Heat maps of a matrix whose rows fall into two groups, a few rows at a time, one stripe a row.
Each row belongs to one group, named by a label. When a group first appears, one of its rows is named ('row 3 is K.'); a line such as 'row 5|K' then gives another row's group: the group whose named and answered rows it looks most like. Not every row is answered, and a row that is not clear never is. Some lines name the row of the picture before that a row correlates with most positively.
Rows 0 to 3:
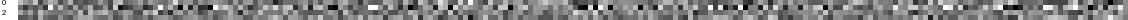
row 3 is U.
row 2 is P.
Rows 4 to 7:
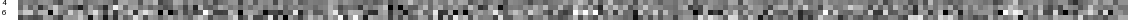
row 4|P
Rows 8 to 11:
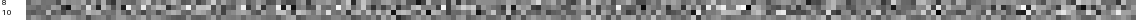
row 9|P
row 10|U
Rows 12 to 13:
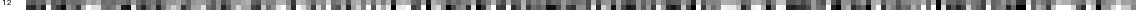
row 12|U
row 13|U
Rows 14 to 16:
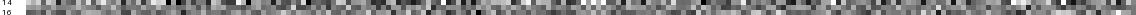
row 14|P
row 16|U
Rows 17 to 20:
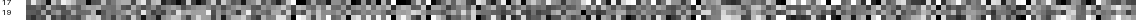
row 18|U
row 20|U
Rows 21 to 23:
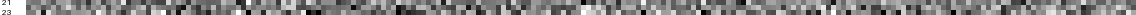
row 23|P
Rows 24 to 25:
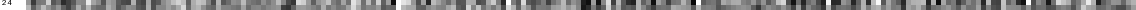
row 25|U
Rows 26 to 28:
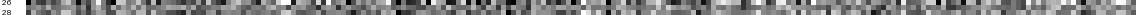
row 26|U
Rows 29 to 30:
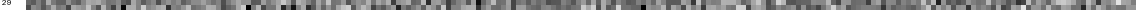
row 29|U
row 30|P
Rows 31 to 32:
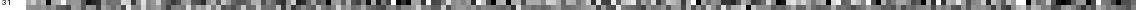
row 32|P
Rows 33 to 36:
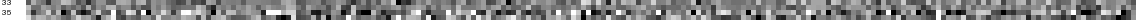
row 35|P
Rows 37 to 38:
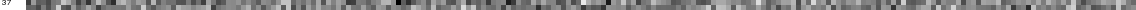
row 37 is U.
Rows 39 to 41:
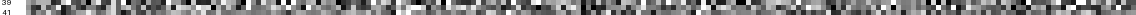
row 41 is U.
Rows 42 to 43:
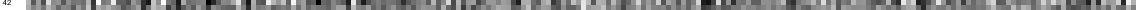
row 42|P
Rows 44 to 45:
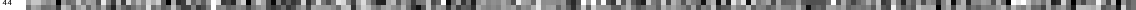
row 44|P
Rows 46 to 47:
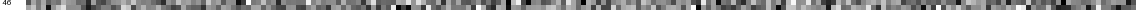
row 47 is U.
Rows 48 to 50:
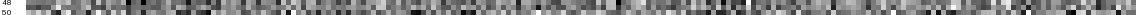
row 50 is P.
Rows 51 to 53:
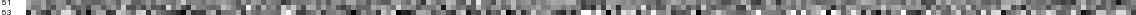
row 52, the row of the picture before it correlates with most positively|48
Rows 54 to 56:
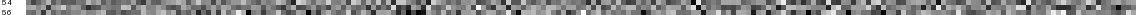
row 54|U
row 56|P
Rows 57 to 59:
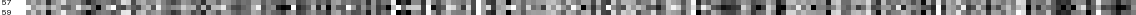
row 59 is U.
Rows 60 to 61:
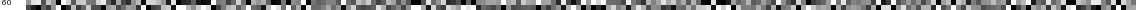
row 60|P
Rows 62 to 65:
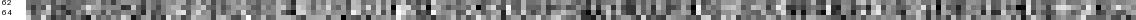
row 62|U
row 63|U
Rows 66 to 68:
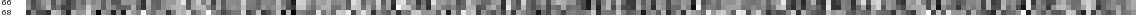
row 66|U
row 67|U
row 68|P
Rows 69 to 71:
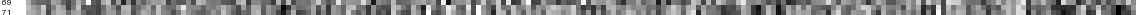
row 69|P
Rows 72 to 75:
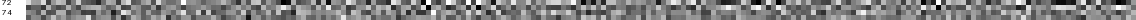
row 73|U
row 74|U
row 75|P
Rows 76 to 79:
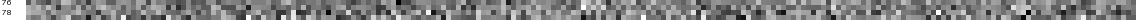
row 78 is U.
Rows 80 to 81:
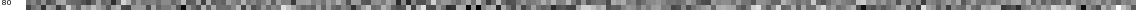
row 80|U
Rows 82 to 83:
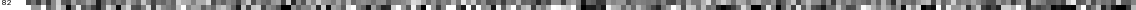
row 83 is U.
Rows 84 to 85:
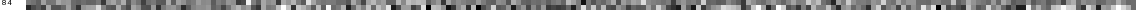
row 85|U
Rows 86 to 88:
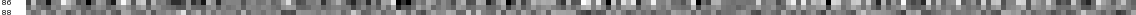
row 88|U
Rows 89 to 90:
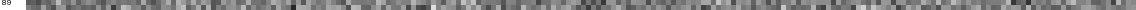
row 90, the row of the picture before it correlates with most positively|88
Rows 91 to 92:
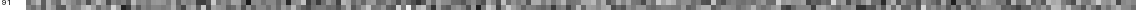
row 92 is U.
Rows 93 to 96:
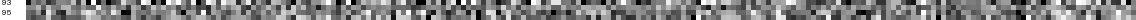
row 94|P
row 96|U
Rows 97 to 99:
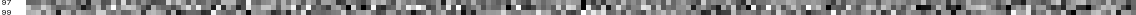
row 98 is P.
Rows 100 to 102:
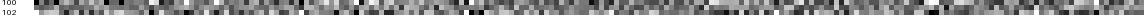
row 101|U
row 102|P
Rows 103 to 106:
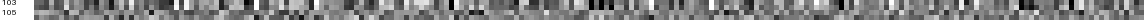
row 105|P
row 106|P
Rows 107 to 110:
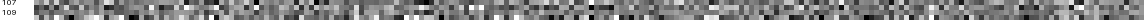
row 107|P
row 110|U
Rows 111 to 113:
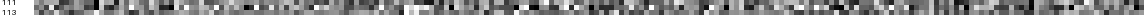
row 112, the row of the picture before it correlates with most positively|108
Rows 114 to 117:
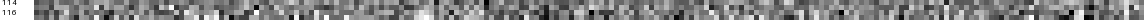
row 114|U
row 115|P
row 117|P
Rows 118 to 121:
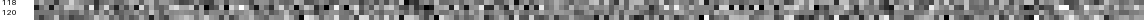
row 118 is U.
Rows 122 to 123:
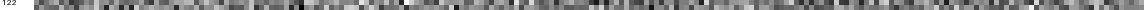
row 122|U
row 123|P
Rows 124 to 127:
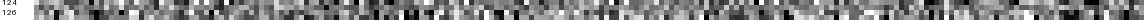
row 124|P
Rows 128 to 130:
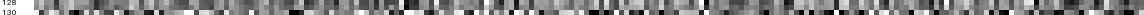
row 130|U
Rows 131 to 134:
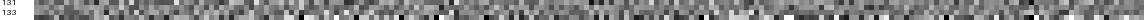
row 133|P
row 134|U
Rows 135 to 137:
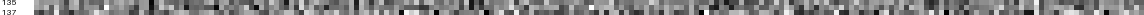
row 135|P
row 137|U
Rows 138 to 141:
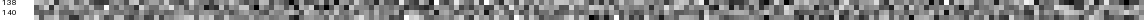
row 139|P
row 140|U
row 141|U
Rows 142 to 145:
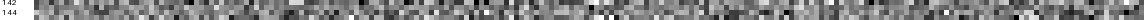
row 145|P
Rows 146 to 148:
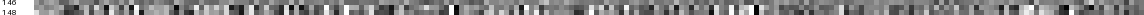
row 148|P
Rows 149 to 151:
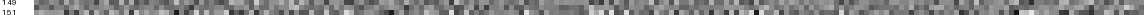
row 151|P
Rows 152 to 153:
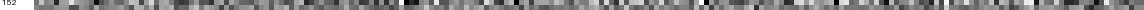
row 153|P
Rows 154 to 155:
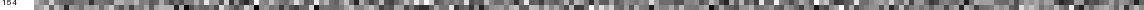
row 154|P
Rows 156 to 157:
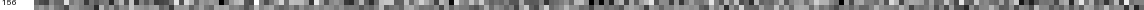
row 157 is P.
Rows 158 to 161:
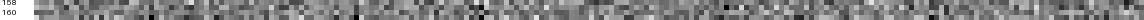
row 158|U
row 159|P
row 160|U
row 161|P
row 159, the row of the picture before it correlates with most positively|157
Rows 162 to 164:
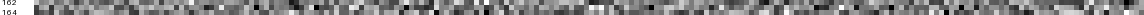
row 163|P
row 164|U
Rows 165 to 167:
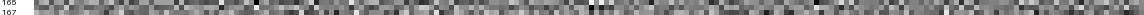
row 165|P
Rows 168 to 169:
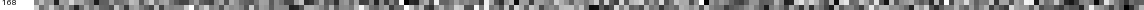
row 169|U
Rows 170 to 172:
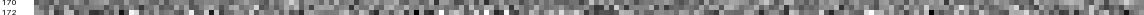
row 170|U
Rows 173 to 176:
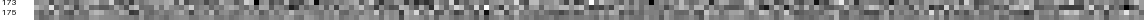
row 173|P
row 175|U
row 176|U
